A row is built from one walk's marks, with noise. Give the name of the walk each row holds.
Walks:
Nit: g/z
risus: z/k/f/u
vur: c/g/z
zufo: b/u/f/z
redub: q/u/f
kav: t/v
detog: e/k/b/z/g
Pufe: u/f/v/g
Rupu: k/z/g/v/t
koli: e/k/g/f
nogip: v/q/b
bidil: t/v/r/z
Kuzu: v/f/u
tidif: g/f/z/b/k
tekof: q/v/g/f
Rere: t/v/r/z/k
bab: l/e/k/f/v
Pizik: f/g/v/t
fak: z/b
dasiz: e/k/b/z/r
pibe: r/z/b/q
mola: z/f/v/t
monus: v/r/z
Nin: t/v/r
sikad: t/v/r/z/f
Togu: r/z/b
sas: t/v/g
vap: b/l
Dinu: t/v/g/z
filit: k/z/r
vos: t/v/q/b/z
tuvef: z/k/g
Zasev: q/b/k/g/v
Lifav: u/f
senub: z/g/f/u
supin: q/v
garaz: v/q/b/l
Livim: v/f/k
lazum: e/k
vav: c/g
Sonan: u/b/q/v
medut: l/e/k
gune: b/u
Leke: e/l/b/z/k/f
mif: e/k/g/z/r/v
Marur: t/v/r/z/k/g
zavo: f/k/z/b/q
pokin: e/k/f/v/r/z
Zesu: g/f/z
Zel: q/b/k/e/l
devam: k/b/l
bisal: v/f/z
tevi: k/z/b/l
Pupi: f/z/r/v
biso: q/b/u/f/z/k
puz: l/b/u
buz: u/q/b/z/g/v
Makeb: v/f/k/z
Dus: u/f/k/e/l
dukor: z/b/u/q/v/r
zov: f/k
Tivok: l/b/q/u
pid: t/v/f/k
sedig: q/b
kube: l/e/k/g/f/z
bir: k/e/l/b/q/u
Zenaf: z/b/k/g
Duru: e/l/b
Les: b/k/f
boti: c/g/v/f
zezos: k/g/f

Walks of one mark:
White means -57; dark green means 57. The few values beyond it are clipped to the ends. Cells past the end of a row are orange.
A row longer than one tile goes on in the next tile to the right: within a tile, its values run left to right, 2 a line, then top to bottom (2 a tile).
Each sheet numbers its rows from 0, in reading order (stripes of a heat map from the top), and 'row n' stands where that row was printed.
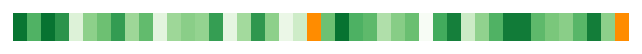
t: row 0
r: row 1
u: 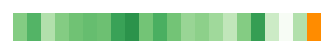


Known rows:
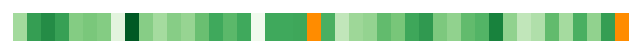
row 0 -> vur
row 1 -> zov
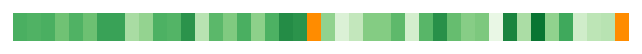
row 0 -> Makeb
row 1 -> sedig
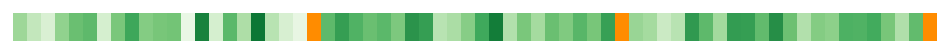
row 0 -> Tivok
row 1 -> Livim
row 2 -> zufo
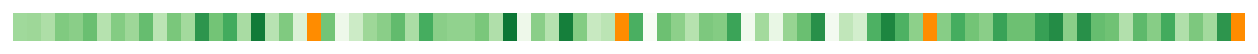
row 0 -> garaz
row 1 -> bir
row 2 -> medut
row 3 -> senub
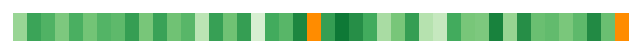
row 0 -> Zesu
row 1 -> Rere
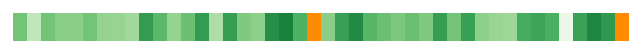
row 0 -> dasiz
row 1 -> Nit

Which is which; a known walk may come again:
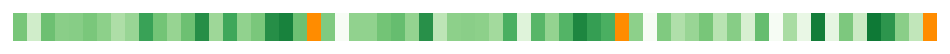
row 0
dasiz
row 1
Leke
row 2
Duru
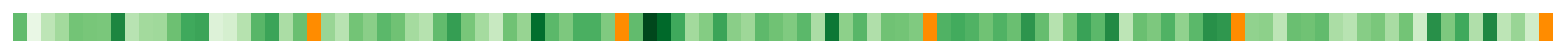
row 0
Dus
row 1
fak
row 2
Dinu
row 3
Makeb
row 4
garaz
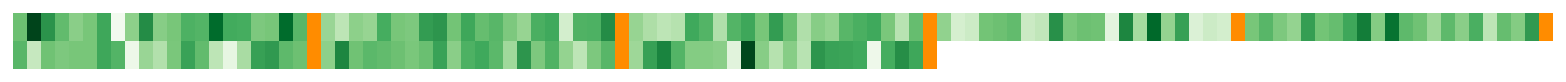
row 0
monus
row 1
tidif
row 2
zufo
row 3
sedig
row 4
senub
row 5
bab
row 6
tekof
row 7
vur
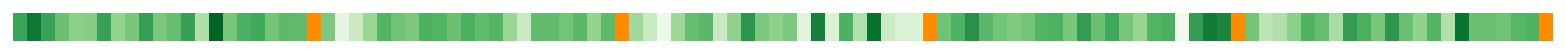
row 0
sikad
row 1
Les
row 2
Tivok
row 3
tuvef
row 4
zavo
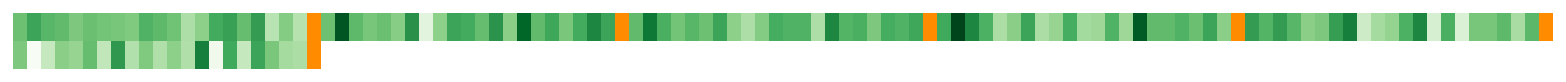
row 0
vos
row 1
Pupi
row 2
bisal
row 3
bidil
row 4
pid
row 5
Zel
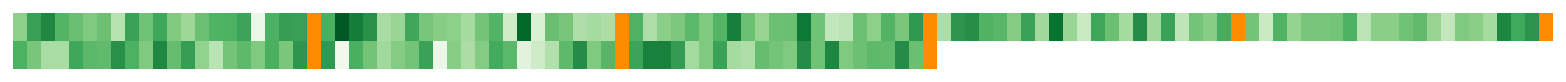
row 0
Nit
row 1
sas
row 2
zov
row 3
boti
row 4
kube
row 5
risus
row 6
lazum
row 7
Rere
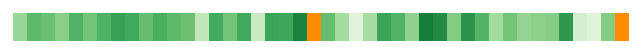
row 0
Zesu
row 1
redub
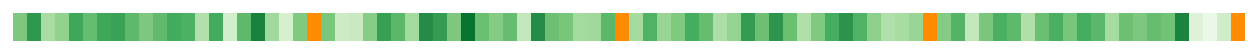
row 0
Kuzu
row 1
biso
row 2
buz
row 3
Sonan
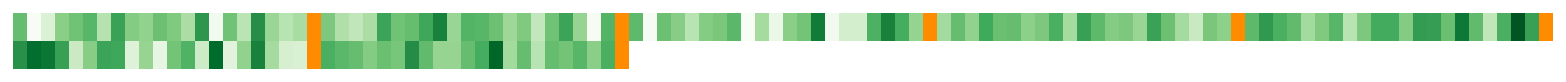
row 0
bir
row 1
Lifav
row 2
medut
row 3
Zasev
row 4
filit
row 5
kav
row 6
Livim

